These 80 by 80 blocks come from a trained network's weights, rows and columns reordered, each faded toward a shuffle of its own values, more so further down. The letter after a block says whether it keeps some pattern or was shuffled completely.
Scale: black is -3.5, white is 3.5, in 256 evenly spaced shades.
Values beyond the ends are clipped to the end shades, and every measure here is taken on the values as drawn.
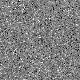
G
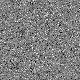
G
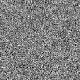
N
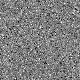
G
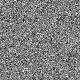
G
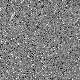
G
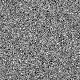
G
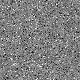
G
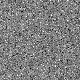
G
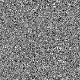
N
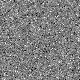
G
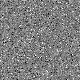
G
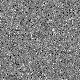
G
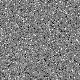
G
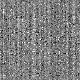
N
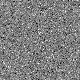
G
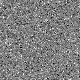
G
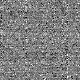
N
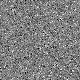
G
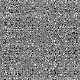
N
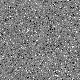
G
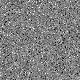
G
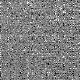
N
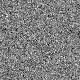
G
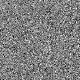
N
